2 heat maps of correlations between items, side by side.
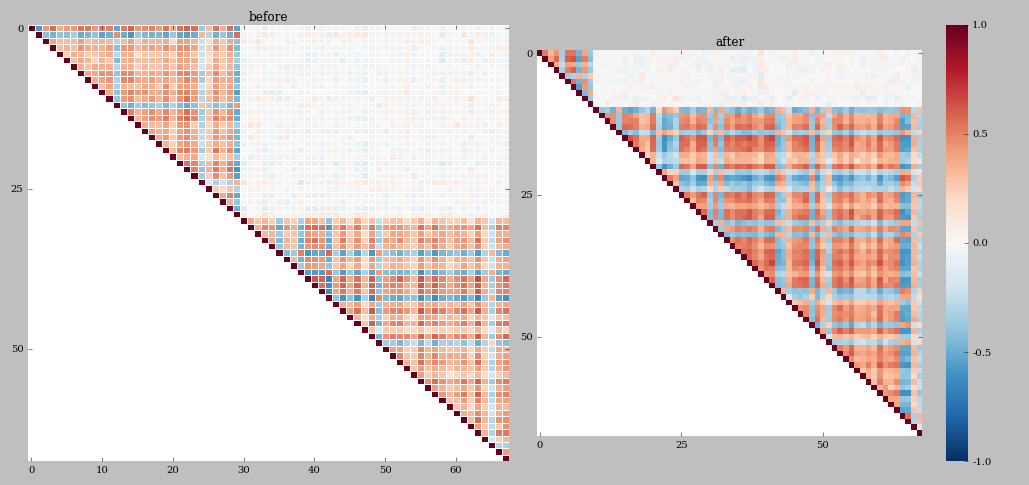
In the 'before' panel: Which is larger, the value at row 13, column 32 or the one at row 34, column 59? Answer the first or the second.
the second
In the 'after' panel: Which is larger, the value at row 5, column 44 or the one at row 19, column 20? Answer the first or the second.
the second
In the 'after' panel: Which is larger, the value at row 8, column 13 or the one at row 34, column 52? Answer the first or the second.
the second
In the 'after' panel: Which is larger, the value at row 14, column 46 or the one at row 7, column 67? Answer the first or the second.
the second
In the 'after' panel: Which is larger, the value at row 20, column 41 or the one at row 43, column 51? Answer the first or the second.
the first
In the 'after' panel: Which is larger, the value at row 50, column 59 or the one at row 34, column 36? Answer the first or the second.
the second
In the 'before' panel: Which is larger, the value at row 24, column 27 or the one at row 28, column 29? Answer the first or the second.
the first
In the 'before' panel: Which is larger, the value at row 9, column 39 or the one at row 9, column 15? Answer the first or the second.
the second
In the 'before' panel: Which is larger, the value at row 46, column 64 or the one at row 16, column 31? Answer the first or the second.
the first
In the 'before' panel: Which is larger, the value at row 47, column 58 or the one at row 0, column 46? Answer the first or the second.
the first
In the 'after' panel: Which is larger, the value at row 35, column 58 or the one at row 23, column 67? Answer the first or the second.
the first
